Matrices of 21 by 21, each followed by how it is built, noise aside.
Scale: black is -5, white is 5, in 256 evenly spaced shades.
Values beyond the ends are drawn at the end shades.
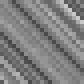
Toeplitz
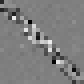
banded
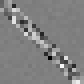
banded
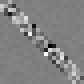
banded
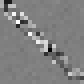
banded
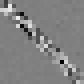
banded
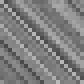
Toeplitz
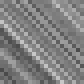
Toeplitz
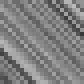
Toeplitz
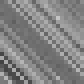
Toeplitz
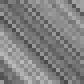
Toeplitz
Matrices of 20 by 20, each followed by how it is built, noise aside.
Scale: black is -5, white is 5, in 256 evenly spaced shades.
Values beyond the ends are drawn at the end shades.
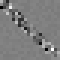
banded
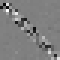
banded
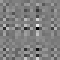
low rank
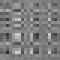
low rank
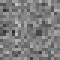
low rank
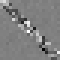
banded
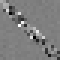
banded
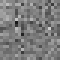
low rank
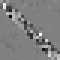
banded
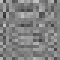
low rank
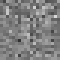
low rank
